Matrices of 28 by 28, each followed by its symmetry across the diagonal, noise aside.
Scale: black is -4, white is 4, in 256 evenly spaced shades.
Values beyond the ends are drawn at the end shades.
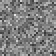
symmetric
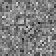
symmetric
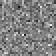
neither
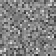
symmetric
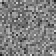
symmetric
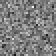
neither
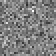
neither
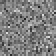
neither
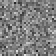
neither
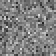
neither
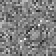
symmetric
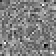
symmetric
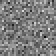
neither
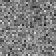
neither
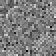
symmetric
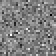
neither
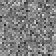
neither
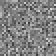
symmetric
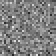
neither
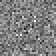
symmetric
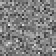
neither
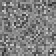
symmetric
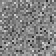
symmetric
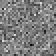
symmetric
